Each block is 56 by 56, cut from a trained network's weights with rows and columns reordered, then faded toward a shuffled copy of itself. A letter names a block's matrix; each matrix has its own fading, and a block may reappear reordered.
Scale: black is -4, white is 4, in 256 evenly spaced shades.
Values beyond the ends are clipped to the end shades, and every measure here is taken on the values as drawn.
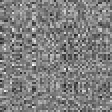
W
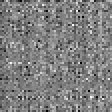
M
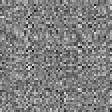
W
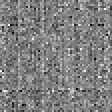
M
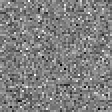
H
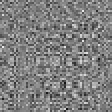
W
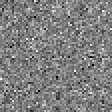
H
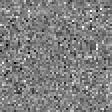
H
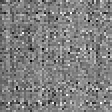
M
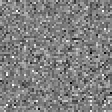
H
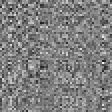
W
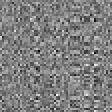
W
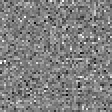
H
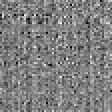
M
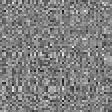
W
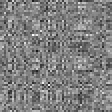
W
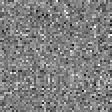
H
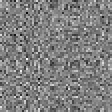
W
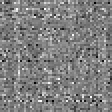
M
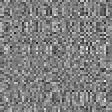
W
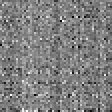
M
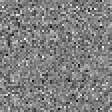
H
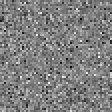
H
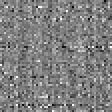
M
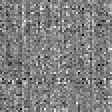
M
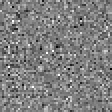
H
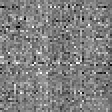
M
